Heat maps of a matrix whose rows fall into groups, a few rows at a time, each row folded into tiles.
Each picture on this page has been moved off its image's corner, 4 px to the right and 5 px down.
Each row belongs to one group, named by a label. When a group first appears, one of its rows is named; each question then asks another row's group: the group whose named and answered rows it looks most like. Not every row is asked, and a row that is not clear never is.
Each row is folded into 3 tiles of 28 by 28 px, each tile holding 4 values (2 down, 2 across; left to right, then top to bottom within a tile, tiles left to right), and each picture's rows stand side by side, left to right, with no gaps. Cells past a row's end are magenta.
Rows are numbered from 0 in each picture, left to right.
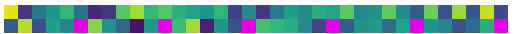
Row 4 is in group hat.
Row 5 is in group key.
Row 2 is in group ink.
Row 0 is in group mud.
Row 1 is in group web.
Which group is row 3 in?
web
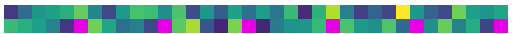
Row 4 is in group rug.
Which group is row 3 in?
key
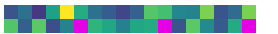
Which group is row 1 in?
rug
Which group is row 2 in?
key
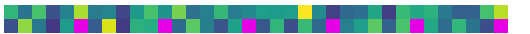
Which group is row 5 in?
rug
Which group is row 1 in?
mud
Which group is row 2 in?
hat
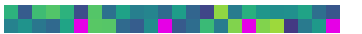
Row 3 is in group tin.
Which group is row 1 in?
tin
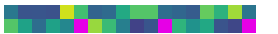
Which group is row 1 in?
web
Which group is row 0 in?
rug
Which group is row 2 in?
web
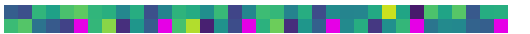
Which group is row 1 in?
ink
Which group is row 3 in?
ink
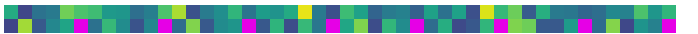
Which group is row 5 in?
key
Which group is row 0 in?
mud
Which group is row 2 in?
mud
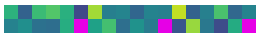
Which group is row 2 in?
hat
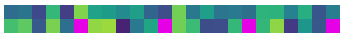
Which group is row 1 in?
tin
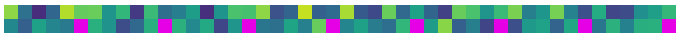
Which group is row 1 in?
key
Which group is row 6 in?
hat
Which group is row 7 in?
mud
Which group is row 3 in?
hat
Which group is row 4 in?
hat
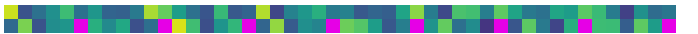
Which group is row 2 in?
tin
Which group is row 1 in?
rug
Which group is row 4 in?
rug
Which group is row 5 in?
web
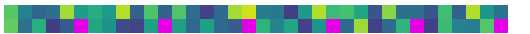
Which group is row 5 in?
hat
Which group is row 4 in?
hat
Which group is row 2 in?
rug
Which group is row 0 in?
rug
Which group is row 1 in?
key
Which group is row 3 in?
rug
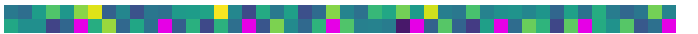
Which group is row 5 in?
hat
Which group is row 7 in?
rug
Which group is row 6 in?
key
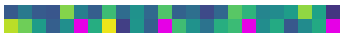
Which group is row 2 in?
rug
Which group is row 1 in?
ink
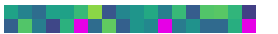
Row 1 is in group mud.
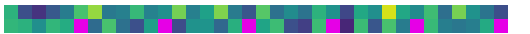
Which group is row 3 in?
key
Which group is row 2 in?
hat
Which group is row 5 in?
tin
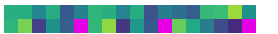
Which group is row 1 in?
ink
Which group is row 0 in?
ink
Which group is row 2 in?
web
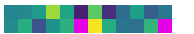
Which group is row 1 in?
tin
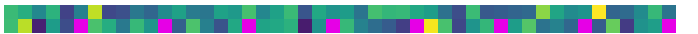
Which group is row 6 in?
web
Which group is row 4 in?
web
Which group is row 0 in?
ink
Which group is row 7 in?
mud
